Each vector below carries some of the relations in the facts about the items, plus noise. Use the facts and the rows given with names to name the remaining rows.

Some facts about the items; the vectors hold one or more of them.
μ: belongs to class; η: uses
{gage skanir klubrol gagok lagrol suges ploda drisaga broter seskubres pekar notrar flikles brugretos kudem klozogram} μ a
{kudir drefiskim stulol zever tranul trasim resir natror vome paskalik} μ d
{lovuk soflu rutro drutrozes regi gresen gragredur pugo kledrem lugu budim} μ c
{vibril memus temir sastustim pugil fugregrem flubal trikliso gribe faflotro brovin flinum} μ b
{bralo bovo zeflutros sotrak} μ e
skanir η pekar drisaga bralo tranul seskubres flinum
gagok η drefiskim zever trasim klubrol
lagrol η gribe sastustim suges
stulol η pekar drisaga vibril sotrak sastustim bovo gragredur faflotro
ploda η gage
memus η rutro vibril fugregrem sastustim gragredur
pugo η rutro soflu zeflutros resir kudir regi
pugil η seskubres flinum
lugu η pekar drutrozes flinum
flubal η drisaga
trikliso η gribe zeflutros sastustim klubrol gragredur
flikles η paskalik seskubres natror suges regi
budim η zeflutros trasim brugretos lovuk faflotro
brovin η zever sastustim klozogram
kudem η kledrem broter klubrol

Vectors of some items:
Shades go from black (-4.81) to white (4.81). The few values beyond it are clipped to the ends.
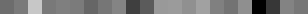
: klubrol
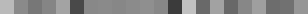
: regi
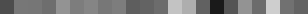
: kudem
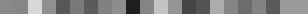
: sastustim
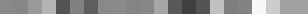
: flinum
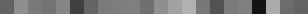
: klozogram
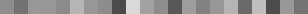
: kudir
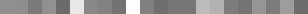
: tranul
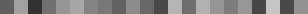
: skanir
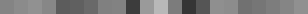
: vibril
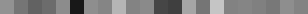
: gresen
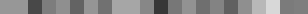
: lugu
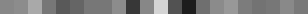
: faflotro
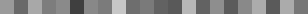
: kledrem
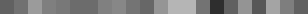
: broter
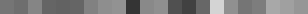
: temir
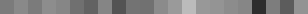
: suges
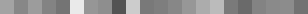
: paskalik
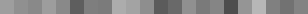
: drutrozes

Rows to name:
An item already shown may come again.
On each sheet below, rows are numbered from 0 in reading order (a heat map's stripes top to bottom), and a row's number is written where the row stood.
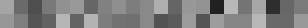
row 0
zeflutros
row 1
pugo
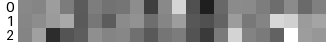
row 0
faflotro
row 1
flinum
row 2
pugil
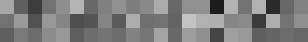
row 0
zeflutros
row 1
seskubres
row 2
brugretos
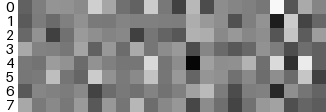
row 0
stulol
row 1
notrar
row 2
flikles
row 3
lovuk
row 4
trasim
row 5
drefiskim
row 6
klozogram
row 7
lovuk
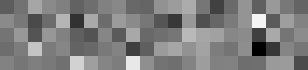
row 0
broter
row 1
budim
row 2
seskubres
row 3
klubrol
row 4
vome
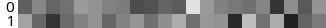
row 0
lagrol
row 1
zeflutros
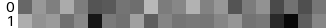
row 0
drisaga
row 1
gragredur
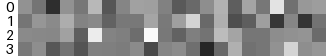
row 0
bralo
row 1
pekar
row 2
tranul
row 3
flubal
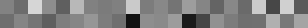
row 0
zever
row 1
memus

